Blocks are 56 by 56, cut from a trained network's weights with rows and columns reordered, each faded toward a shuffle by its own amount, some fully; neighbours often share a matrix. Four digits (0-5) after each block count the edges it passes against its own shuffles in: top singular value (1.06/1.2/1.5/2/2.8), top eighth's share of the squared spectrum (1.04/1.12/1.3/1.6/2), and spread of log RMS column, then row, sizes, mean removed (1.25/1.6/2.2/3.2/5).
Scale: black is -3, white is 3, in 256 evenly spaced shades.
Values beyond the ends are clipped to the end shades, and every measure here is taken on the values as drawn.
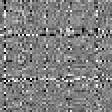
4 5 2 3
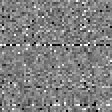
4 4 1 2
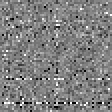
4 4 1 2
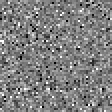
2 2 0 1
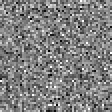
2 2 0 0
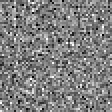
2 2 1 0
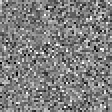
1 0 0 0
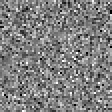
0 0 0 0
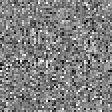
3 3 2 1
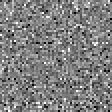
2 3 0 1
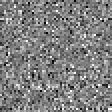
3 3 1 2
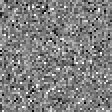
1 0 0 0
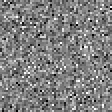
0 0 0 0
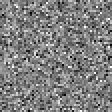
0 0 0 0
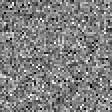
0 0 0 0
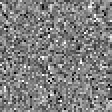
2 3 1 0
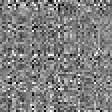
4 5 3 3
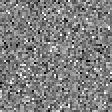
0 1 0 0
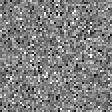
1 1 1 0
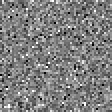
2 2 0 0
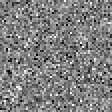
1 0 0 0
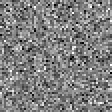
2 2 1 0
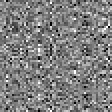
4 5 3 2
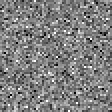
0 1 0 0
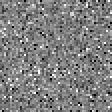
0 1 0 0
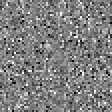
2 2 1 1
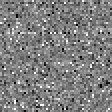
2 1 0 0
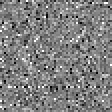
3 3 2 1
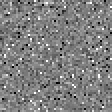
0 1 0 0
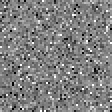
0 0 0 0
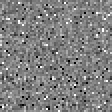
1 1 1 0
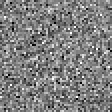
1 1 0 0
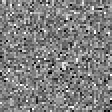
1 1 0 0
